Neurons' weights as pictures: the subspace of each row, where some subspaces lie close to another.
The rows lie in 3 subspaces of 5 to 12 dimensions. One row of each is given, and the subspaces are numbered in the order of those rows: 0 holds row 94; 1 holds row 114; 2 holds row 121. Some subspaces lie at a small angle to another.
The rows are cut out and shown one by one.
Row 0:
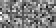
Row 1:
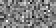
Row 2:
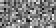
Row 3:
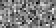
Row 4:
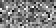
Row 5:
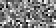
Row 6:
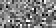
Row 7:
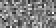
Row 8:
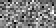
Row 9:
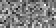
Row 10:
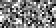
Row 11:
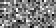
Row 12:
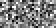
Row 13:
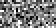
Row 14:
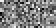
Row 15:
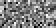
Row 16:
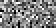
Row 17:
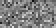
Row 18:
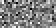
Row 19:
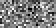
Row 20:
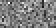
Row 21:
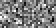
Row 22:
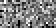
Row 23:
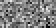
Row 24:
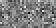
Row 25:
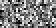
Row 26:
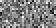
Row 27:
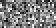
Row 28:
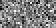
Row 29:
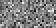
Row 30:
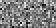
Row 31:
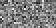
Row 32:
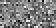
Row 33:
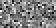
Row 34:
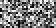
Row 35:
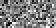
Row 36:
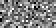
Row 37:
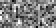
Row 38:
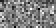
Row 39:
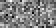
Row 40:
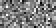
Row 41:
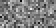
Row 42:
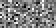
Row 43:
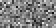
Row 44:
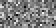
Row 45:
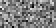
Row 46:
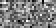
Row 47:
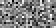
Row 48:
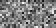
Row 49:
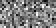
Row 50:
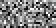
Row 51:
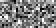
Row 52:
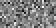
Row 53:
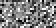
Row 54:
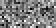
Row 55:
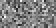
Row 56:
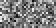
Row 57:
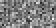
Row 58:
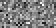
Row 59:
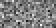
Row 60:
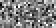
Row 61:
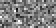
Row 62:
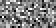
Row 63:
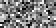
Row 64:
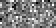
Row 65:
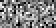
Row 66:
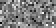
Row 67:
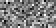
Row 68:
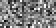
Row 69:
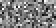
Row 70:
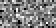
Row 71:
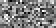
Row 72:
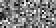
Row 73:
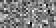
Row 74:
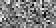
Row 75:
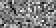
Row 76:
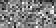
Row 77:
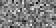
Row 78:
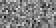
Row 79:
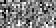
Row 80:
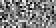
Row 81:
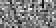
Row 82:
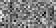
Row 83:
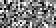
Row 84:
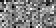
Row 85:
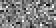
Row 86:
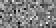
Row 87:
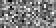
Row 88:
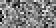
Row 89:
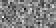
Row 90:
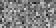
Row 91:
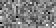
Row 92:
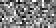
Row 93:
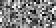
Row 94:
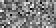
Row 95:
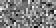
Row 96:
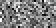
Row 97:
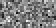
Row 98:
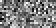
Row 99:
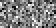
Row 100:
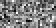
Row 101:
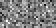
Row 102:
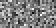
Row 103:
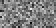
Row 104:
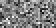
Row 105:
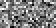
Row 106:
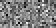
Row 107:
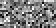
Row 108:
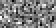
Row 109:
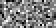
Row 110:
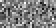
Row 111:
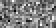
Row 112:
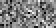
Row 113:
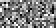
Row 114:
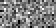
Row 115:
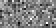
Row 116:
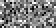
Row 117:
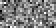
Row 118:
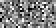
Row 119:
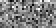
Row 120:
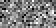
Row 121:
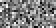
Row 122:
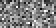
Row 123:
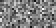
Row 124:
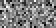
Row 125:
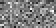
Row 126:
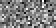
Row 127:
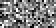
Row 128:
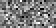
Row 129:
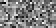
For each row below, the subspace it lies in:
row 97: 2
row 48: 2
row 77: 0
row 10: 1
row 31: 2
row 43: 2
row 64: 0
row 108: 1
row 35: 0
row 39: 0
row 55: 1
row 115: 1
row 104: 0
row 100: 1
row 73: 2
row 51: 1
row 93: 1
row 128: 0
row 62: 2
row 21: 1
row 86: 1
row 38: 0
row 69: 1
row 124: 0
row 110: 1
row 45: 2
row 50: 0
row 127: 1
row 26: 0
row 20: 0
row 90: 0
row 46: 2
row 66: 2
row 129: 2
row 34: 2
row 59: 1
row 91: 2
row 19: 2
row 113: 2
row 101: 0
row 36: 2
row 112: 2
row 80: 0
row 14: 0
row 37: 1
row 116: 0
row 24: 1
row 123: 1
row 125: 0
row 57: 1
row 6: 2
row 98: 0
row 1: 0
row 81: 2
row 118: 2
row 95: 2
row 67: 0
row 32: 2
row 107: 2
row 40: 0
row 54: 0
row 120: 0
